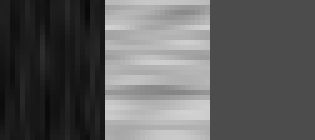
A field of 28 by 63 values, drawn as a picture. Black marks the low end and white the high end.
The table splits into one row of 3 panels. Panel 1,1: very low, streaked downward, faint in contrast. Panel 1,2: high, streaked across. Panel 1,3: low, flat.
